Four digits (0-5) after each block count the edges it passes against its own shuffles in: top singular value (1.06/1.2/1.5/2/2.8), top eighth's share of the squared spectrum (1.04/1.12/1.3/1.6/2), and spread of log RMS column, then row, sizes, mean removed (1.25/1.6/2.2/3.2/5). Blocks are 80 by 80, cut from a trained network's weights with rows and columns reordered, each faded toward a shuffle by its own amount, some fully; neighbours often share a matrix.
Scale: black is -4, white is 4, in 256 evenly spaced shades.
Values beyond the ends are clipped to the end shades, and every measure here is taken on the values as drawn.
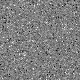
0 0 0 0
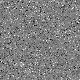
1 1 0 0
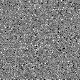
2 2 0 1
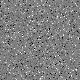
0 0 0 0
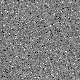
0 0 0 0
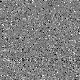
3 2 0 1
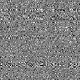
4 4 1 3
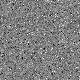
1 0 0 0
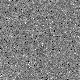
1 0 0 0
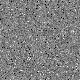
1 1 0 0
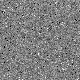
1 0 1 0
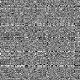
4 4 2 3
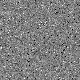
0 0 0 0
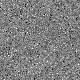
0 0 0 0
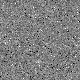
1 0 0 0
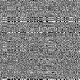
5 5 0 3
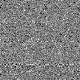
3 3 0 2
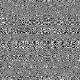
4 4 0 4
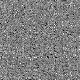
3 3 1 1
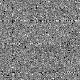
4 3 1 2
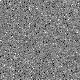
2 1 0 0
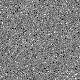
2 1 0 0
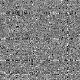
4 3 2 2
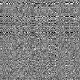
4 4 2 3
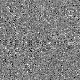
3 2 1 1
